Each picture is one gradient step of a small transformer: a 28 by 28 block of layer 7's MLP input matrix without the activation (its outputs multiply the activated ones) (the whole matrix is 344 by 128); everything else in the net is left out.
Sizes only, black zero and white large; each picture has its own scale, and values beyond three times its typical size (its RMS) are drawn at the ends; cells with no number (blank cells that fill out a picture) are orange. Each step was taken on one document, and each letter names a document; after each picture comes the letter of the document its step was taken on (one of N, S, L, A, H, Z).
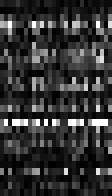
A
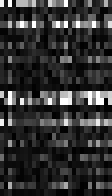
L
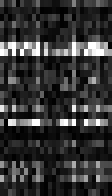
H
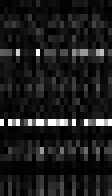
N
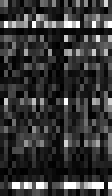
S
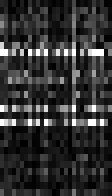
H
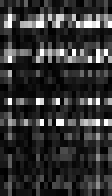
L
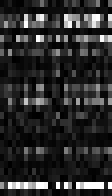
S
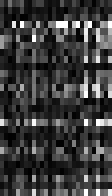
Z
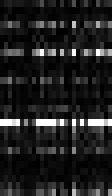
N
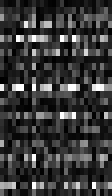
Z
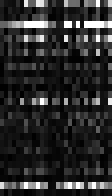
S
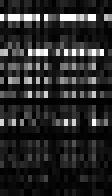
H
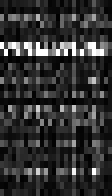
H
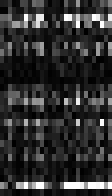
S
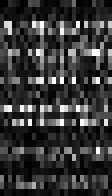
N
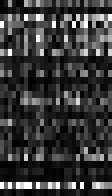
S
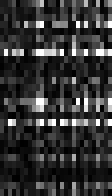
N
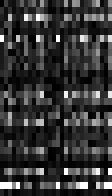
S
